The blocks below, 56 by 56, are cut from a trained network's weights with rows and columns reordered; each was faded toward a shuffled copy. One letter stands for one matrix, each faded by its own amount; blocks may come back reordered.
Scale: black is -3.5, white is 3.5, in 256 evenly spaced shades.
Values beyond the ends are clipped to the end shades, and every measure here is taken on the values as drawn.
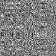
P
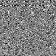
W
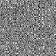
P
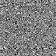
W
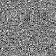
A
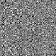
P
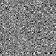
P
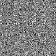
P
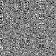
P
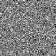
A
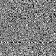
W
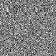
A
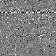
W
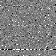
W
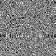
P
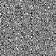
A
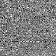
W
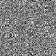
P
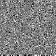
W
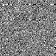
W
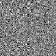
A
